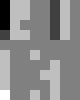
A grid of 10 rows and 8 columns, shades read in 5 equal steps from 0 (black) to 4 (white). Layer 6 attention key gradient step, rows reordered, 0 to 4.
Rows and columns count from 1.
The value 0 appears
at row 1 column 1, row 2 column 1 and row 3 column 1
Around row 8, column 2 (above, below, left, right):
2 2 3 2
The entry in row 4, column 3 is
3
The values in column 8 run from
2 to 2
